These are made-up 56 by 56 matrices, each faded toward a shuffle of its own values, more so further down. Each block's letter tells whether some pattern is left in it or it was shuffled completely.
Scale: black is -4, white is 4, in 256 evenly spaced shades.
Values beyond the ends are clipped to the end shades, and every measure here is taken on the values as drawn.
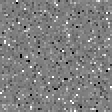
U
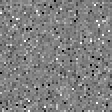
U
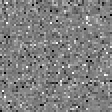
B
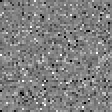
B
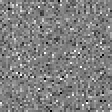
B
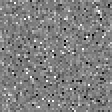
U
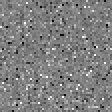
U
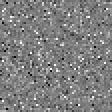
U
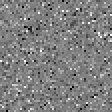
U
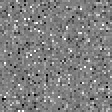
U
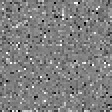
B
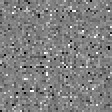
B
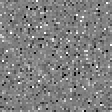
U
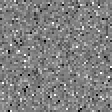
U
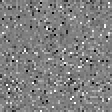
B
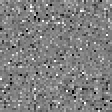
B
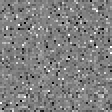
B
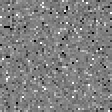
U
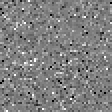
B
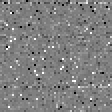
B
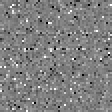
B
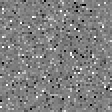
U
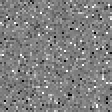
U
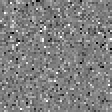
B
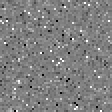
U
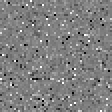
B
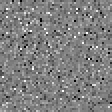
U
